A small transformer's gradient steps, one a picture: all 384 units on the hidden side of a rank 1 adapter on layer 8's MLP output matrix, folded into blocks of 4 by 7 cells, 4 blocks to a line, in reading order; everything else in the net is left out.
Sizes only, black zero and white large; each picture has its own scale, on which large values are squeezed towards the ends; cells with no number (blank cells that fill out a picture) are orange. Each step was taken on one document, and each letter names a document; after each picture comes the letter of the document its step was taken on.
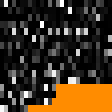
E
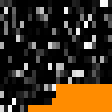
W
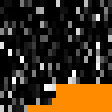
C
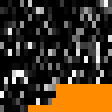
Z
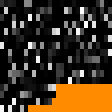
W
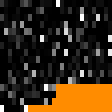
E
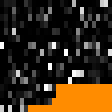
W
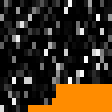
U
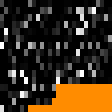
W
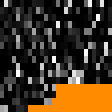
U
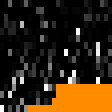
C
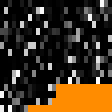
Z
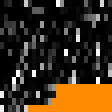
C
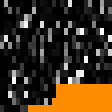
U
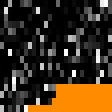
C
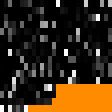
C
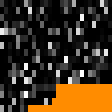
E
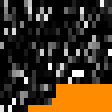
W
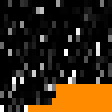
C
